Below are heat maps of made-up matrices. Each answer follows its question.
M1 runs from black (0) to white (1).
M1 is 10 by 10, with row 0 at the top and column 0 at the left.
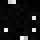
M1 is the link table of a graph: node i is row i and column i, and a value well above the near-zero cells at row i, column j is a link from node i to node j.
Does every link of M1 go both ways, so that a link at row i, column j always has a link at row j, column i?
no
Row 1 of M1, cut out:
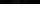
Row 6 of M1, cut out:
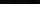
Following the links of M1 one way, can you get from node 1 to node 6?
no
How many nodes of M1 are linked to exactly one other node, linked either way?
6
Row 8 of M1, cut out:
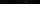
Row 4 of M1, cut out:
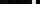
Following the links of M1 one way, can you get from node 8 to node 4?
no
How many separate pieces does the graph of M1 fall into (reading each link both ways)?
3
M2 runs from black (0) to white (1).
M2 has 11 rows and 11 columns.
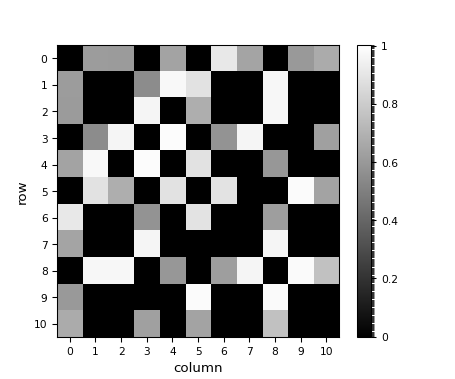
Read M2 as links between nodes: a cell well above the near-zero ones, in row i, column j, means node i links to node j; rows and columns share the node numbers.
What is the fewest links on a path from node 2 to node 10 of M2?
2
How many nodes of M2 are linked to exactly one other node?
0
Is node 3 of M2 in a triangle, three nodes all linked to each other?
yes
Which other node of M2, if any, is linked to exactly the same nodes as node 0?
node 8
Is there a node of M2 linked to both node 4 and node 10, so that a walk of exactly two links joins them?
yes
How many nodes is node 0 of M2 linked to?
7
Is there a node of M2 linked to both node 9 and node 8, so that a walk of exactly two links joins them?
no
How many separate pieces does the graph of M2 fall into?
1
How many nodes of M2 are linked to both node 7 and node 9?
2
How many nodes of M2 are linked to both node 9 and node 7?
2
